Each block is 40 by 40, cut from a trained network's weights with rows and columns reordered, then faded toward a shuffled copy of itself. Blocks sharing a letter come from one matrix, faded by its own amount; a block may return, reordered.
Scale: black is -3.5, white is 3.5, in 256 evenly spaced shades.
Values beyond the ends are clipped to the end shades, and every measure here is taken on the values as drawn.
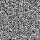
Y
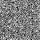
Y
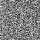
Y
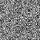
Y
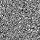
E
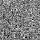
Y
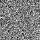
Y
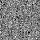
Y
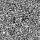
E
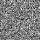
Y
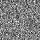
E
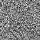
E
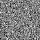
Y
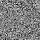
Y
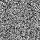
E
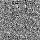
Y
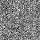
Y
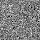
Y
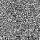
E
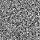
E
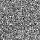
E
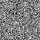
Y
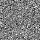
Y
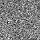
E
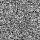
E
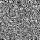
E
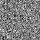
Y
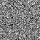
E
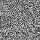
E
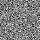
Y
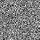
E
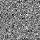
Y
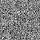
Y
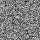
E
